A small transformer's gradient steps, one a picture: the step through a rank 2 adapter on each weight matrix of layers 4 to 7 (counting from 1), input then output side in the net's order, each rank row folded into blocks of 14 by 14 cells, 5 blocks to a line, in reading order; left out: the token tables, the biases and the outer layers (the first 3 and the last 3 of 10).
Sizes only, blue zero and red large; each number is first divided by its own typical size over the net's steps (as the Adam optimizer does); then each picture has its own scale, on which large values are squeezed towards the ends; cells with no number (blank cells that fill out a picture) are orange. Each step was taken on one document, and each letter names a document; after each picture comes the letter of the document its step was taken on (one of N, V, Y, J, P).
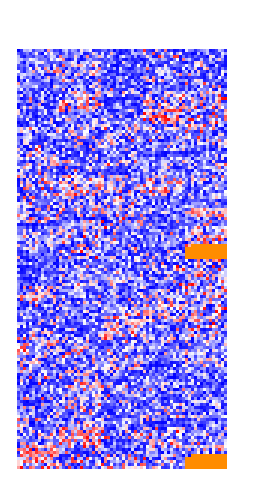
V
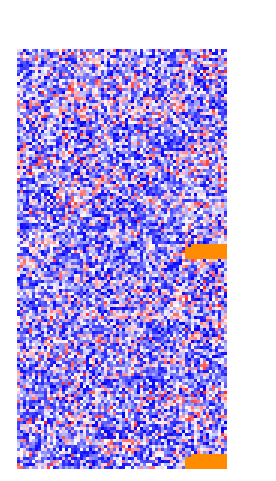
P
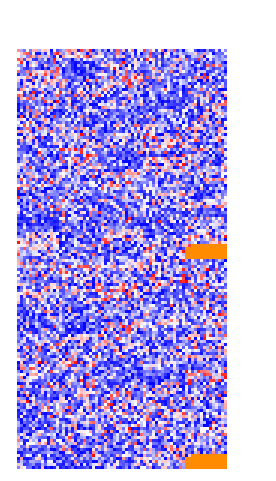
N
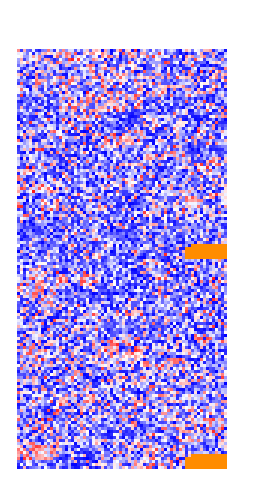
P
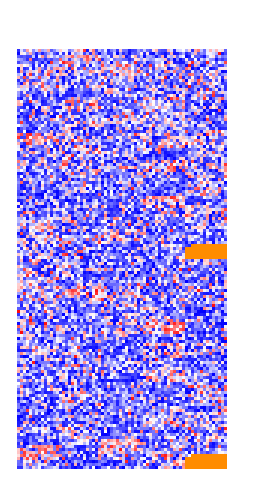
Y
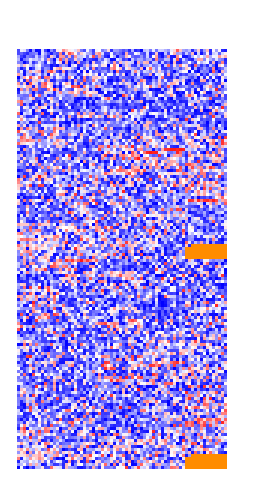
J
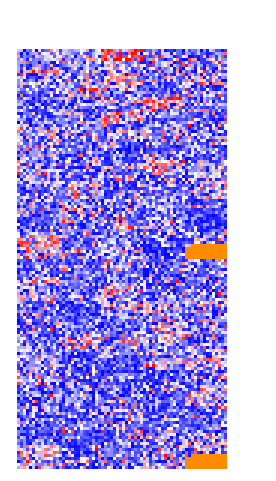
V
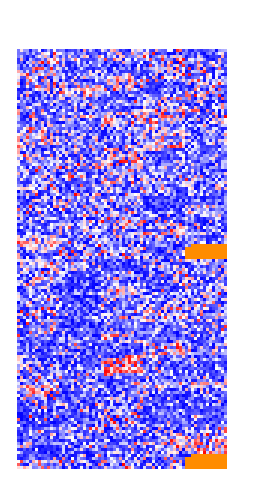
V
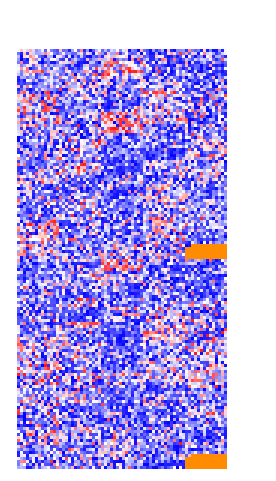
J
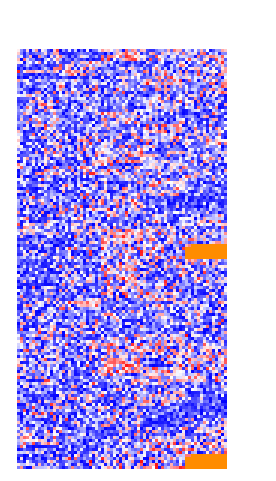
J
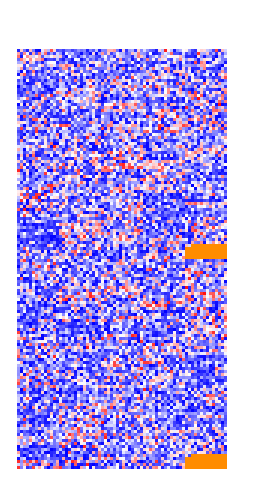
Y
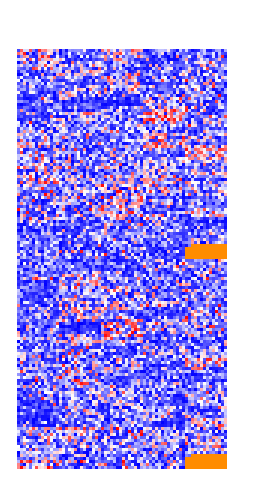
V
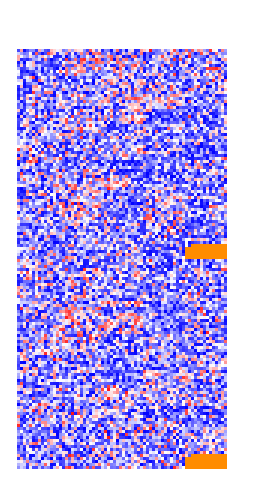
P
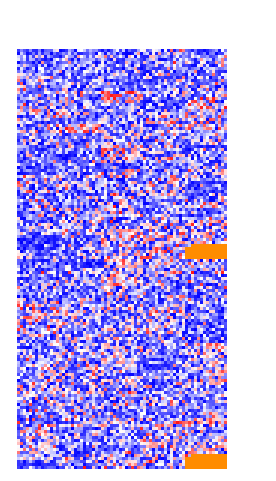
J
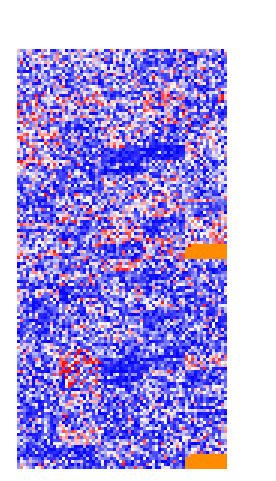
V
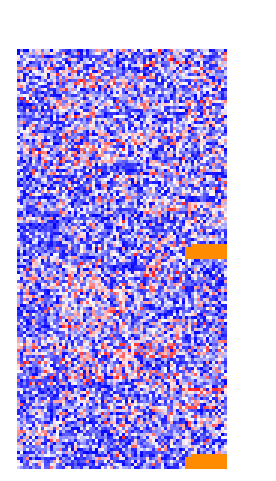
P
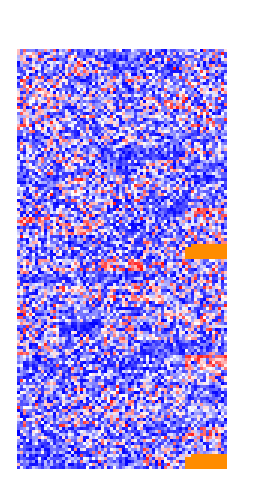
N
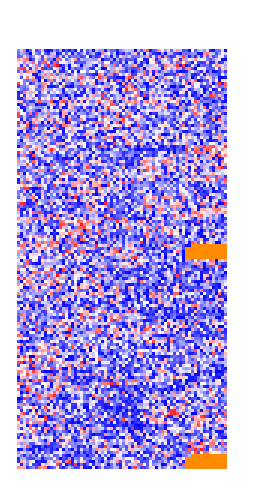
Y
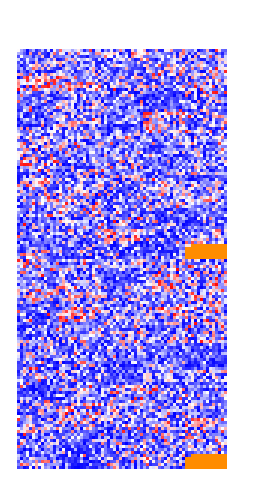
N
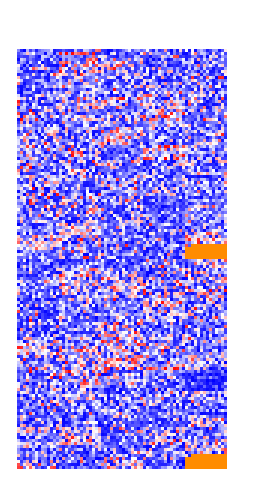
V
